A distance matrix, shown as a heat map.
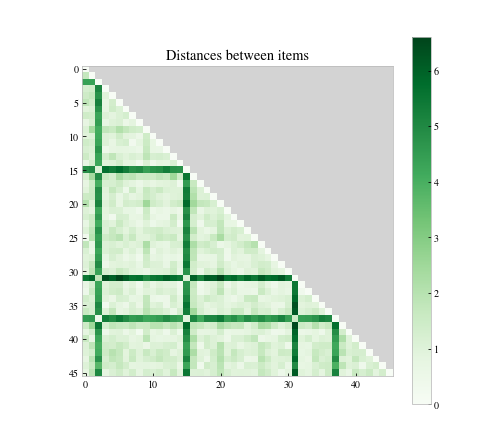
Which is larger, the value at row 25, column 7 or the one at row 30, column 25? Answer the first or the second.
the first
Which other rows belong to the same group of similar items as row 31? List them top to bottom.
2, 15, 37
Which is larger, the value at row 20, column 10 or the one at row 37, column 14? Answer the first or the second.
the second
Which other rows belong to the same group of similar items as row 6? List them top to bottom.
0, 1, 3, 4, 5, 7, 8, 9, 10, 11, 12, 13, 14, 16, 17, 18, 19, 20, 21, 22, 23, 24, 25, 26, 27, 28, 29, 30, 32, 33, 34, 35, 36, 38, 39, 40, 41, 42, 43, 44, 45
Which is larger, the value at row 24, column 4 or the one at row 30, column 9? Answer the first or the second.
the first
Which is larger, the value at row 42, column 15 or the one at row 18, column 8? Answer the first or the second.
the first
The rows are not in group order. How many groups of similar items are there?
2
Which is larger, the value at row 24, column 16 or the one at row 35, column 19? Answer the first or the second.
the first
